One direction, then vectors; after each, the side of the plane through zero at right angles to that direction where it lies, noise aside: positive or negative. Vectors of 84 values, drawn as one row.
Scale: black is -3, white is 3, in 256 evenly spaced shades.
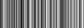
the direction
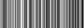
negative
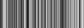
positive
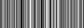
positive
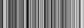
positive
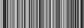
negative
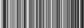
negative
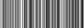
negative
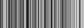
positive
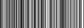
positive
